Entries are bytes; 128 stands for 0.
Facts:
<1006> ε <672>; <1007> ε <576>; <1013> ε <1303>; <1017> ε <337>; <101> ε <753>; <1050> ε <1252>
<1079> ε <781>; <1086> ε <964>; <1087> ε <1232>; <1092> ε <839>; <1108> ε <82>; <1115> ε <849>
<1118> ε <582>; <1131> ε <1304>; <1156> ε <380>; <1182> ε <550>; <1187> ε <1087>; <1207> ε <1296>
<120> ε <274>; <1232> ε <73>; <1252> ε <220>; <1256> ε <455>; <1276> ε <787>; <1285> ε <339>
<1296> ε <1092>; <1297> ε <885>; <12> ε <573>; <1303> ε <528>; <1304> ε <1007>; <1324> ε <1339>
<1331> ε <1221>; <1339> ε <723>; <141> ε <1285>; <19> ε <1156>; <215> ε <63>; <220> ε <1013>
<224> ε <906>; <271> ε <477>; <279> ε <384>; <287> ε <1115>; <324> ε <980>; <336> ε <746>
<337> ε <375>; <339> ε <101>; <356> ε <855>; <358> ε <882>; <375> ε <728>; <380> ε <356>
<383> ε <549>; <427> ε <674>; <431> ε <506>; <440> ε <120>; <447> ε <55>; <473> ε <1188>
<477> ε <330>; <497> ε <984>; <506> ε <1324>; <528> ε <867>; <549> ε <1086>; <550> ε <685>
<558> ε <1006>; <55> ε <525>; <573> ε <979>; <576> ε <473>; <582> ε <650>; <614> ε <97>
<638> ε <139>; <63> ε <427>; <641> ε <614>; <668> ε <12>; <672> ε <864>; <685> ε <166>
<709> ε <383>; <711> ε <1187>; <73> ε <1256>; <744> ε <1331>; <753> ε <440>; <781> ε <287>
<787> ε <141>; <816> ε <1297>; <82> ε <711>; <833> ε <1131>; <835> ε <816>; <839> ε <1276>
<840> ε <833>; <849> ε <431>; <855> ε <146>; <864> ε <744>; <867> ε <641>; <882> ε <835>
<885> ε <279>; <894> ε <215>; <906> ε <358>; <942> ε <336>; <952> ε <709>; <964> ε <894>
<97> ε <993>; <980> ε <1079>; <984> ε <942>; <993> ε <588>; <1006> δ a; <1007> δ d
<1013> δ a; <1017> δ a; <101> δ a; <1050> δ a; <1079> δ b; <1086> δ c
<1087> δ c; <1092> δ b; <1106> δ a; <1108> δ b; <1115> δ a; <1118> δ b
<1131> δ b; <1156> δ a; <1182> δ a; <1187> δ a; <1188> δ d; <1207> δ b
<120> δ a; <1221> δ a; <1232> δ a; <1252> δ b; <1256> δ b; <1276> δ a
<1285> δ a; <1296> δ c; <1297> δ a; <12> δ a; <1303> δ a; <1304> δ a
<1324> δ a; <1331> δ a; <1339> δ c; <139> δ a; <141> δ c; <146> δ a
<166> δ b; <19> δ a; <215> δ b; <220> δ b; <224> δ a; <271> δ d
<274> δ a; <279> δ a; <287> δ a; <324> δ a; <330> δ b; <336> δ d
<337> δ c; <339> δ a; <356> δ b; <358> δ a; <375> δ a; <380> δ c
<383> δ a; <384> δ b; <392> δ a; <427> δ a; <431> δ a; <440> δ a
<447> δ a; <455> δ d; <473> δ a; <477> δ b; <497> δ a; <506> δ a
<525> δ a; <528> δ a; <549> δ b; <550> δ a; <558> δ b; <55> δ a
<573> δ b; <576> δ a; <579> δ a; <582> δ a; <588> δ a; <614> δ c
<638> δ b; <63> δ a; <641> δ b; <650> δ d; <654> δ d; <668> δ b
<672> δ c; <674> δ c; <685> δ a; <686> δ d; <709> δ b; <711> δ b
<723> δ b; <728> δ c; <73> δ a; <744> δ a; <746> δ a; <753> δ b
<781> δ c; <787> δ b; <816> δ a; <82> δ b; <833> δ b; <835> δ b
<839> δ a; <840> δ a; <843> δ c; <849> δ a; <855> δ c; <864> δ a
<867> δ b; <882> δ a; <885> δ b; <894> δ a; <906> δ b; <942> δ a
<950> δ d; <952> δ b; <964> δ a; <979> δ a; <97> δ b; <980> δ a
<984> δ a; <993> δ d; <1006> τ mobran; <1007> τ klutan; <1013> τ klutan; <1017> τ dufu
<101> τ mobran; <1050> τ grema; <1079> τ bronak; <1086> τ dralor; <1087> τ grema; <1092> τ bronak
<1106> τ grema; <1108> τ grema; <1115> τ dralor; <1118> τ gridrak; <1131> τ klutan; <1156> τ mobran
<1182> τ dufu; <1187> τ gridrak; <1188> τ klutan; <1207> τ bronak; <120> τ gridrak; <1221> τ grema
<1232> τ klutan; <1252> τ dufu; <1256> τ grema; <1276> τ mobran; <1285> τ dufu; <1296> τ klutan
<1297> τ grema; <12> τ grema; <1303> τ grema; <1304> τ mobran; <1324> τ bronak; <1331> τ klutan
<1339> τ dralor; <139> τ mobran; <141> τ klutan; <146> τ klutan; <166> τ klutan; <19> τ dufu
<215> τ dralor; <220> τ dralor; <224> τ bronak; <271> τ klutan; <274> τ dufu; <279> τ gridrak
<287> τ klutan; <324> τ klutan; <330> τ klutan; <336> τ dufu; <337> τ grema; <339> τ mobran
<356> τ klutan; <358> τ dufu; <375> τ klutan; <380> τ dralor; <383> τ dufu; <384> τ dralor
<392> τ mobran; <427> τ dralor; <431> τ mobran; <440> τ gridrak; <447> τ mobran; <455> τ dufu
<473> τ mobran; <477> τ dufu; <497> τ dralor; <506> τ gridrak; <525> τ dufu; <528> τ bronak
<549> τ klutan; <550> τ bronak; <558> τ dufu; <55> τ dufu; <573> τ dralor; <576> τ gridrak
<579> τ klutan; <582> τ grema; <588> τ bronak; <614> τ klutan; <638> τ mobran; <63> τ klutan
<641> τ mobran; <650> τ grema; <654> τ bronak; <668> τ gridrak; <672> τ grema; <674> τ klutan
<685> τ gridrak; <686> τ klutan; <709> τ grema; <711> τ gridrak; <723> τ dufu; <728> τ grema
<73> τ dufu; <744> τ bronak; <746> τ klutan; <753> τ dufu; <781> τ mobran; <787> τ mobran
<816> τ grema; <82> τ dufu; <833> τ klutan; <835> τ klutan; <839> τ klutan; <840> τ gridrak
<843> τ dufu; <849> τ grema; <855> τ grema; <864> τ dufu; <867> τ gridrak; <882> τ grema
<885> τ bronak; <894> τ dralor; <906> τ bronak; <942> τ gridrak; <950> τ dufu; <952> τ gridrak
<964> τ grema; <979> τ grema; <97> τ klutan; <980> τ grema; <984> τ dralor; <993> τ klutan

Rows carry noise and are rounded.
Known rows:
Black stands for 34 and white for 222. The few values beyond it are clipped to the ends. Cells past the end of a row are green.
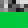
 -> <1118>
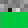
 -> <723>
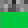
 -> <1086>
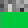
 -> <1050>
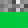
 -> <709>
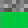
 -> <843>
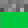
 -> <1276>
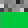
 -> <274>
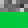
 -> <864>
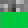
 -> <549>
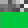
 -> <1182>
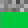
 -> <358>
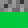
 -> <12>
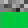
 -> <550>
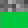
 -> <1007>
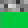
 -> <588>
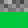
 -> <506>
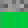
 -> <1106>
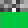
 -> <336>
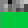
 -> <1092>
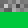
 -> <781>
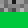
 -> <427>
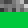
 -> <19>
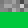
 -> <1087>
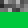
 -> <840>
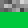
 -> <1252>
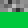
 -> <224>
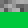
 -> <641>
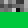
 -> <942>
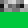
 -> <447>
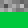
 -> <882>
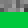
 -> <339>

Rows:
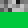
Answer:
<455>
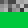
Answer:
<1079>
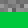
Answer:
<579>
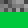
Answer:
<356>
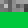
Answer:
<787>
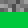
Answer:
<839>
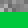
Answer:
<835>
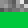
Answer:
<1017>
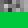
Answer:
<82>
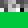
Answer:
<330>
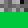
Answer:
<672>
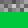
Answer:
<1324>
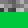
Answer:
<383>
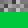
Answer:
<964>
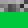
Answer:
<166>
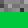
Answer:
<867>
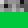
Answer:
<1221>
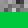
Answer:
<746>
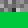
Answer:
<63>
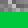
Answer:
<431>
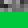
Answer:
<576>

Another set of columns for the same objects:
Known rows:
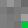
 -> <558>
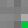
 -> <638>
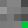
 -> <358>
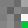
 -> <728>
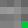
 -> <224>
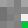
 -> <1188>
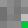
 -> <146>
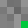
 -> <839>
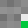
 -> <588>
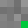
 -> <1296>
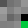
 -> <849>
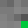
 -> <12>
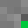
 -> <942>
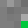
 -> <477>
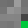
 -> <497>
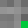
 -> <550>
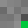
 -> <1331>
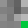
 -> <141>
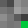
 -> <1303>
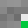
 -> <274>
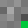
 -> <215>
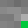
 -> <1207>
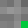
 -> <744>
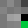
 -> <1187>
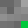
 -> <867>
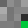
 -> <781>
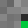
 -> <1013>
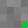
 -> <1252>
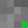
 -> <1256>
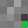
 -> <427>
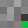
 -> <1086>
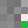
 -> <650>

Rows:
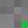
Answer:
<1108>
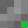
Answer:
<220>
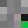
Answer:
<506>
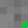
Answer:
<709>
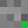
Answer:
<1079>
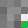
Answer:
<384>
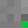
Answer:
<993>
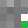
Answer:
<723>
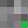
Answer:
<528>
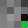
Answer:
<1087>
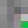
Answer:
<1285>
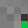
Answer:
<324>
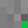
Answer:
<271>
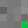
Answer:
<97>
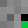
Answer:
<287>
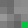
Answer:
<641>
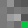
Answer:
<711>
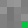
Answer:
<336>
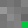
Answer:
<279>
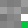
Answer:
<654>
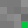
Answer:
<685>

